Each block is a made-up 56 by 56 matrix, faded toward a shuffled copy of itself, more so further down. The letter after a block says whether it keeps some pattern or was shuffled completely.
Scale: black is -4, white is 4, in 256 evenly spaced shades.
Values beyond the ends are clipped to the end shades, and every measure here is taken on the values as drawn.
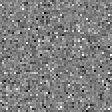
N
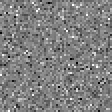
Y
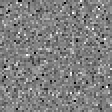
N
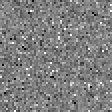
Y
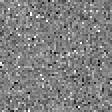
Y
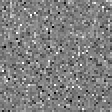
N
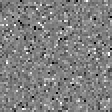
N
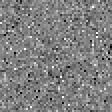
Y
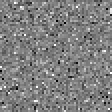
N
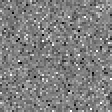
Y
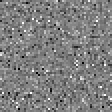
Y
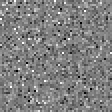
Y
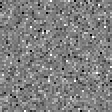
Y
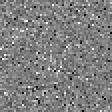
N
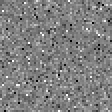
Y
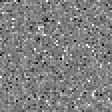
Y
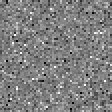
Y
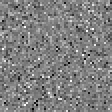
Y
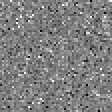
N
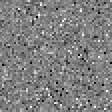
Y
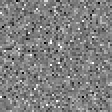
N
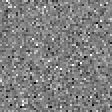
Y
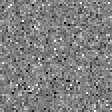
Y
